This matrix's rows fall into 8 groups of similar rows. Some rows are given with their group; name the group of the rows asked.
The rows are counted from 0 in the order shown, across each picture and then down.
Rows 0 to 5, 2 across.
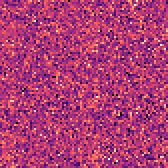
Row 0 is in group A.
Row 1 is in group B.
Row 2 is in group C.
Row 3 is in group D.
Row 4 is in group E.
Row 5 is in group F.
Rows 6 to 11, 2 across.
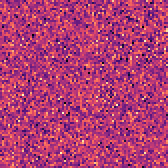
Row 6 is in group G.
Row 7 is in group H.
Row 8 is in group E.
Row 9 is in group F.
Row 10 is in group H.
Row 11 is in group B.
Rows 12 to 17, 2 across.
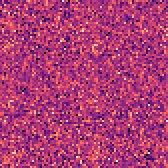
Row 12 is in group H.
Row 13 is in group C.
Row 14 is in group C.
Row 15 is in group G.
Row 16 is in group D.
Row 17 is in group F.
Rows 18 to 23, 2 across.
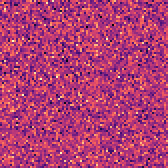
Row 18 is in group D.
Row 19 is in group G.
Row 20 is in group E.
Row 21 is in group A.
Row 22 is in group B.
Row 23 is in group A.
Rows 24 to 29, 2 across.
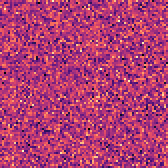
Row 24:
D
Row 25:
A
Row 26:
F
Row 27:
D
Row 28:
H
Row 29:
C
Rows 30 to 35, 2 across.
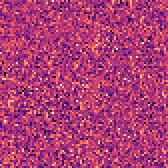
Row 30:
D
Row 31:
F
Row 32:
C
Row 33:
E
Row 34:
D
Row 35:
E
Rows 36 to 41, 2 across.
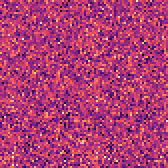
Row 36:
E
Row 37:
E
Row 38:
G
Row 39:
A
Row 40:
H
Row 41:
F
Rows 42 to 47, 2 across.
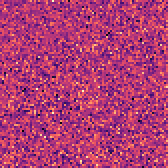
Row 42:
D
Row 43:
C
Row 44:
C
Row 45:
H
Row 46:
D
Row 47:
A
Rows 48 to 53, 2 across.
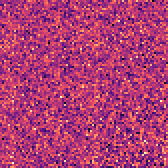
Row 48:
H
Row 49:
A
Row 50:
H
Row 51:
D
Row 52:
G
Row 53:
C
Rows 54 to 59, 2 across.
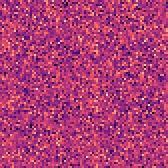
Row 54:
E
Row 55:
B
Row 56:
C
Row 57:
G
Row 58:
A
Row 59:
A
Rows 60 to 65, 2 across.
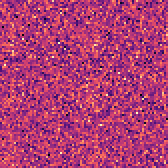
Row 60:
G
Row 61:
C
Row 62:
D
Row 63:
E
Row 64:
H
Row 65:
D
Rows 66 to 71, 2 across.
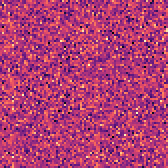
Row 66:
H
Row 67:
H
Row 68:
H
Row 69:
D
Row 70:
A
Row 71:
A
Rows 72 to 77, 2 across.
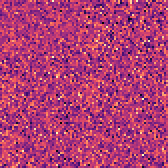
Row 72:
D
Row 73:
F
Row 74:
E
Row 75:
E
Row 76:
E
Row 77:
E
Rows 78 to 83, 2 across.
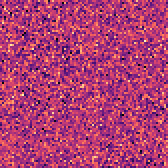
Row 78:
C
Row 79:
B
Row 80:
H
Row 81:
D
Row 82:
B
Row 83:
C
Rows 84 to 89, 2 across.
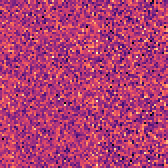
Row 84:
B
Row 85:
H
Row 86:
E
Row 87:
B
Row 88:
G
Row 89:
H
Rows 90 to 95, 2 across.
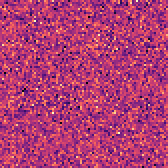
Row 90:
A
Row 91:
F
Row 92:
C
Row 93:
G
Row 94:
D
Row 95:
A
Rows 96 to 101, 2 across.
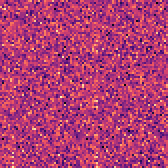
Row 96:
A
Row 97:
C
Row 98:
H
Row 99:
B
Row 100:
G
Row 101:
G
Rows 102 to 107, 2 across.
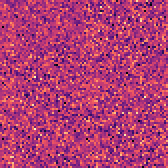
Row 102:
G
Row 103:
E
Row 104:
A
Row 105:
B
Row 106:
G
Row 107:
A
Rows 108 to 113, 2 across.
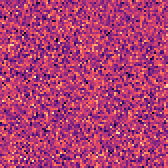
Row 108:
C
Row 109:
C
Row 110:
A
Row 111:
H
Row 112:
F
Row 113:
A
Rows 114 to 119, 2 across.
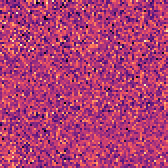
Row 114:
F
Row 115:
H
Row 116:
E
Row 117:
C
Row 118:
F
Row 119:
B
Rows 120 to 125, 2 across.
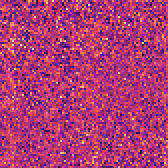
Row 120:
F
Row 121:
E
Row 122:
H
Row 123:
E
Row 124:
H
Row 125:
C
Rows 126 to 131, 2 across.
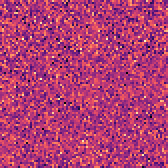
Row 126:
E
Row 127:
H
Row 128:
E
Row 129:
B
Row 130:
B
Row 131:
E
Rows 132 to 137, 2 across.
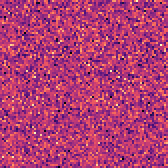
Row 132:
C
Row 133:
D
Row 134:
A
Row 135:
A
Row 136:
A
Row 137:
H
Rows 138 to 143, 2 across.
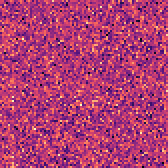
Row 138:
E
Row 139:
C
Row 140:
B
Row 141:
C
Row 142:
G
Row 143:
E
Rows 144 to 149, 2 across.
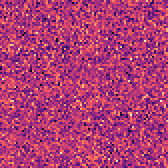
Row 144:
C
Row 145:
H
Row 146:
B
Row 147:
D
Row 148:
B
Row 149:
F
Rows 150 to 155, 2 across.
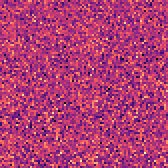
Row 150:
A
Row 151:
E
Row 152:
E
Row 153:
C
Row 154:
B
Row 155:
B
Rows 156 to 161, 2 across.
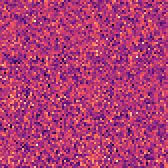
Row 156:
A
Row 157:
G
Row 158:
F
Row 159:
F
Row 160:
C
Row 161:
F
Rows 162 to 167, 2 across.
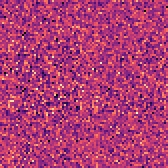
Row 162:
C
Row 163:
D
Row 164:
C
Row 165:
C
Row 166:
F
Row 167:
A
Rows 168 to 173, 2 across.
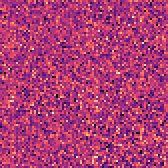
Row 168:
F
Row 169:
E
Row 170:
C
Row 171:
G
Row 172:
D
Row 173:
C
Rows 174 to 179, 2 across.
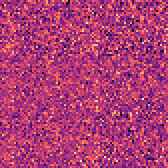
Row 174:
H
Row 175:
C
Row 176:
B
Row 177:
G
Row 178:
B
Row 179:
F
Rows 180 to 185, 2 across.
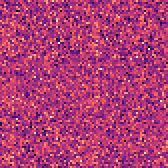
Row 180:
E
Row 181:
G
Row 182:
A
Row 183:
D
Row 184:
B
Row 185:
B
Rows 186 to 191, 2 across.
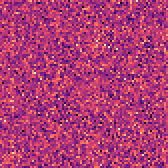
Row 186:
D
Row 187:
F
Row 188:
G
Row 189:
A
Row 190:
D
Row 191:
E
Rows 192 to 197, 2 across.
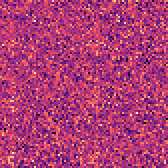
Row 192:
A
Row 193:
A
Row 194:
G
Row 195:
F
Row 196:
C
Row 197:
D
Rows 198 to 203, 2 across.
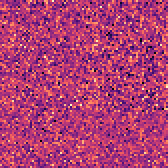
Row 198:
F
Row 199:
C
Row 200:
B
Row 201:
H
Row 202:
B
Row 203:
B
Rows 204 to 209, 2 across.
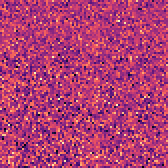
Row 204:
E
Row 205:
A
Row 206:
E
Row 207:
F
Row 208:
C
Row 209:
A
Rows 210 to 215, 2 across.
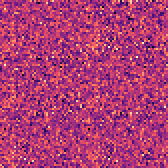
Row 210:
D
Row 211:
F
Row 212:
D
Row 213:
D
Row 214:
F
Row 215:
F
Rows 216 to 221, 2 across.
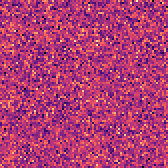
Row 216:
B
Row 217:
D
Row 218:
C
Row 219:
A
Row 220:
F
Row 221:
A
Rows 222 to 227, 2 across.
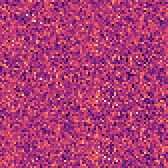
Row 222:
A
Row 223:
G
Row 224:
E
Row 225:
F
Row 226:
H
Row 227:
F
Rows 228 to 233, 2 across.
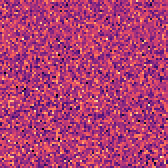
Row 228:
E
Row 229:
E
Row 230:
C
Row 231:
G
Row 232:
B
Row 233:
D
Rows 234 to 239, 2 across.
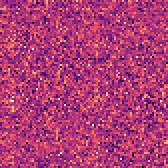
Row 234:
F
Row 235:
A
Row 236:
G
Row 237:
D
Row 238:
B
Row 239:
H
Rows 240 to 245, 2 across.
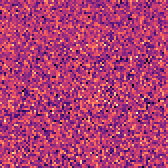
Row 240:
B
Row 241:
F
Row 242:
C
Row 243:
F
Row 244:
D
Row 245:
A
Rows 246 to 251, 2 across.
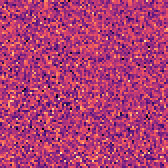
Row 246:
A
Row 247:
H
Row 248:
C
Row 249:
D
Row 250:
B
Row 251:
F
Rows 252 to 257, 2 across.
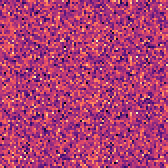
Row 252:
H
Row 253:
F
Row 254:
A
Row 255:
F
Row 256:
F
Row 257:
F
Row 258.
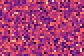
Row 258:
D
